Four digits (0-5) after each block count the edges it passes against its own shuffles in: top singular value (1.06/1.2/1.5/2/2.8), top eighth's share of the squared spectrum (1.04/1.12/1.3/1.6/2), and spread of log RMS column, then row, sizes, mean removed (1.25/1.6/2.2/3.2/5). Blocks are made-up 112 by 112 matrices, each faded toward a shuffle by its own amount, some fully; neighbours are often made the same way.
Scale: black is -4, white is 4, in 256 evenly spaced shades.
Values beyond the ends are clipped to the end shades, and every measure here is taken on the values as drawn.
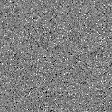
3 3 1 1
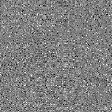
4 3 2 2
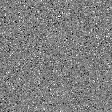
3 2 0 0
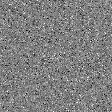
3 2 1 1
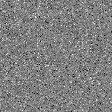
3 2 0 0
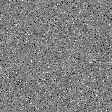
1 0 0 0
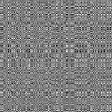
5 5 4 4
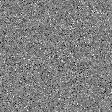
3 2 0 0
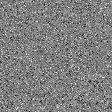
3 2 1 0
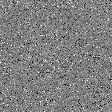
0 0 0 0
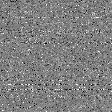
2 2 0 3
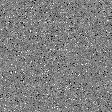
0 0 0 1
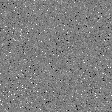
0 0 0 0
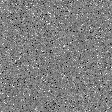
0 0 0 0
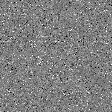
0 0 0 1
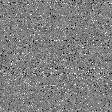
1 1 0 2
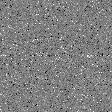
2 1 0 1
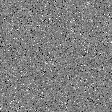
0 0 0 0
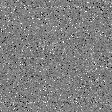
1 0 0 1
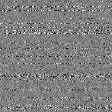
2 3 0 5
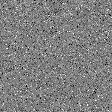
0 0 0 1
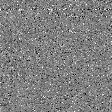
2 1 0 2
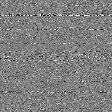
3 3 0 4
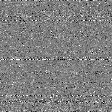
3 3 0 3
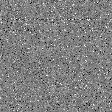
1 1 0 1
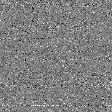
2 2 0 3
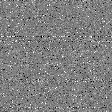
2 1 0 2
